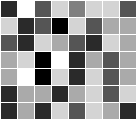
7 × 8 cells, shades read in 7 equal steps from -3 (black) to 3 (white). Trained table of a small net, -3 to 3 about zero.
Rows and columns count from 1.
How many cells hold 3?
3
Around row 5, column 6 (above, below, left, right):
1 2 -2 -1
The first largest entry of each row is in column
2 1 3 4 2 6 4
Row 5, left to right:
1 3 -3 2 -2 2 -1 1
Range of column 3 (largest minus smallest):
5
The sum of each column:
-3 6 -7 5 -3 6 3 3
